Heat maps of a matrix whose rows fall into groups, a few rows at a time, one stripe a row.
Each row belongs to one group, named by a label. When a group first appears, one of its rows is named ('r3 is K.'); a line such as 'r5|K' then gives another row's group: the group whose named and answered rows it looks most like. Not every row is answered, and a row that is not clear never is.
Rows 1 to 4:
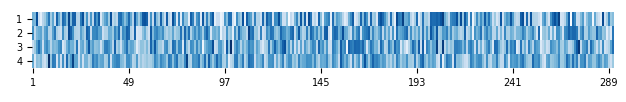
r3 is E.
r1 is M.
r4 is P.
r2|P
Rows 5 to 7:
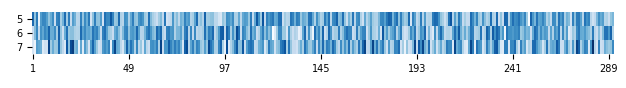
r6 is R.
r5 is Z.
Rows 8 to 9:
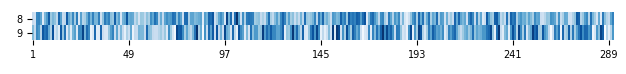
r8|E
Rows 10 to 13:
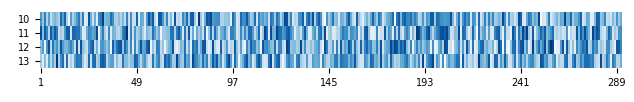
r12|Z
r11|Z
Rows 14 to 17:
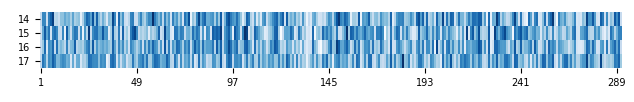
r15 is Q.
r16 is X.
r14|X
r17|R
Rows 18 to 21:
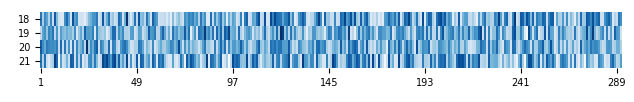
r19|X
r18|Z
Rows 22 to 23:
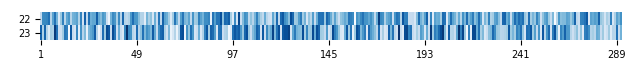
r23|M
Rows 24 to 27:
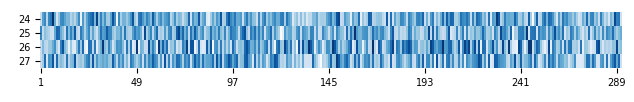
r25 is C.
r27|X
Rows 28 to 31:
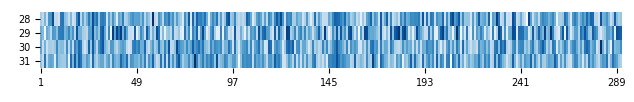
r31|X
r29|Z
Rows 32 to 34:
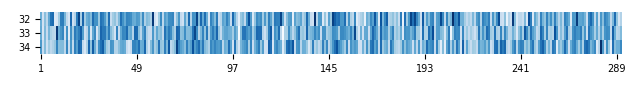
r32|P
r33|P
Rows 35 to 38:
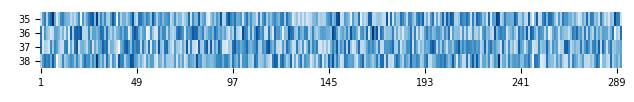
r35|R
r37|M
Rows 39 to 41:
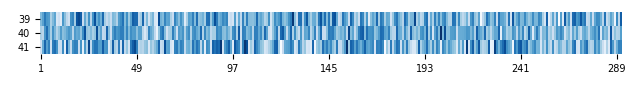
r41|Q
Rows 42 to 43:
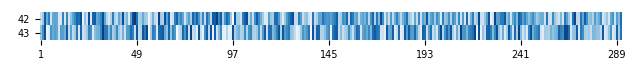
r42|Q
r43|M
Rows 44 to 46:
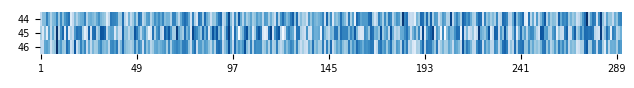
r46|E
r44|E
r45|P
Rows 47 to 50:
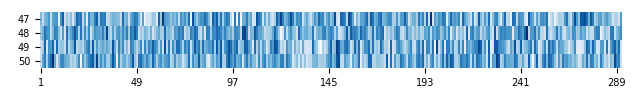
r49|X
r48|Q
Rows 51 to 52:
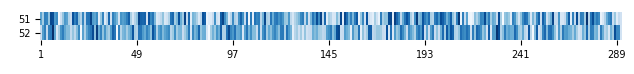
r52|R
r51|Z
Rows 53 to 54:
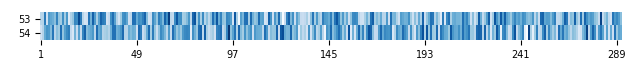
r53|R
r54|E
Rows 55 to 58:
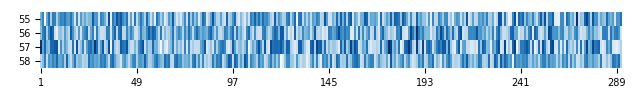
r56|X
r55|Z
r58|R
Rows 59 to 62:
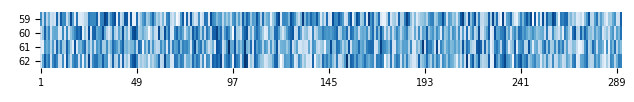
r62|Q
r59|M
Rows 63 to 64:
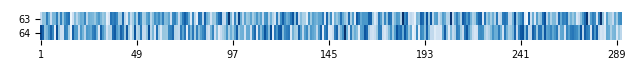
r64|Z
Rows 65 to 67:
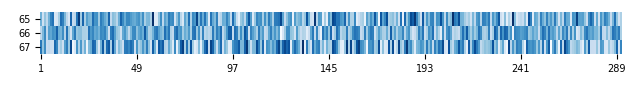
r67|M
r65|P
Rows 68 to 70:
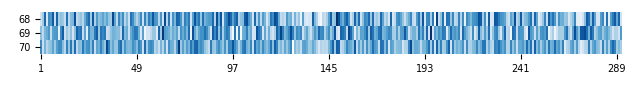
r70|C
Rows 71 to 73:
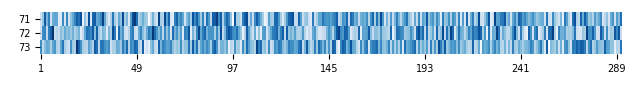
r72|X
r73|P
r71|Q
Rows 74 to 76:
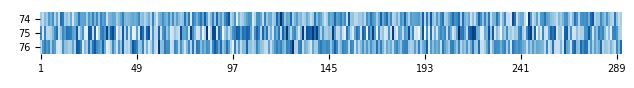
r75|M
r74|P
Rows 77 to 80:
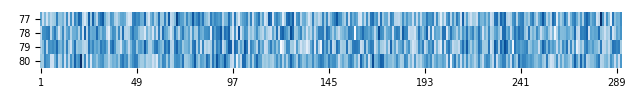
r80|Q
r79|R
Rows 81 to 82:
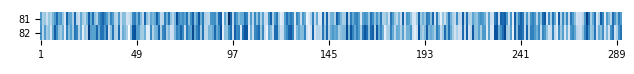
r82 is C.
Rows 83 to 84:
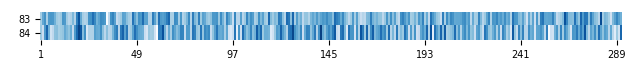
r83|R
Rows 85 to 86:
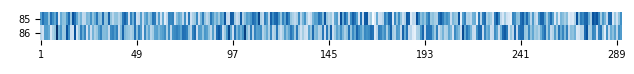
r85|Z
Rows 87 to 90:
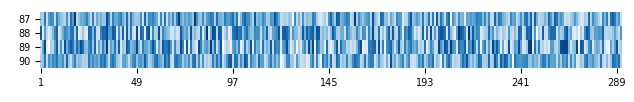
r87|X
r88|M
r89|M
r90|R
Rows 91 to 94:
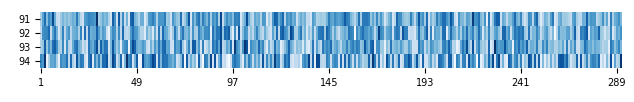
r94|M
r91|X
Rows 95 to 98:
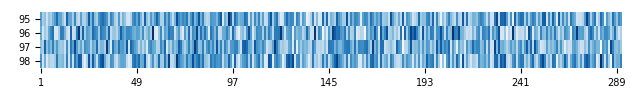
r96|P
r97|X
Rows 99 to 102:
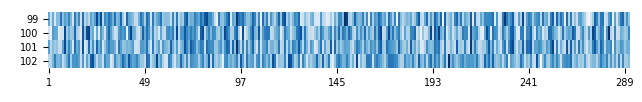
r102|E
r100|E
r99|C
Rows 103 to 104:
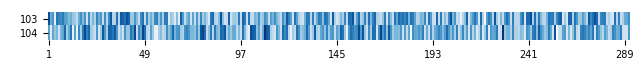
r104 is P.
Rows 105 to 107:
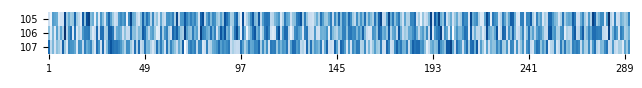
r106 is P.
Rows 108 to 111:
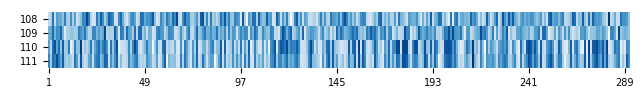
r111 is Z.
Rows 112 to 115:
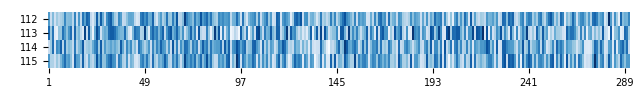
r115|C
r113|M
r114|X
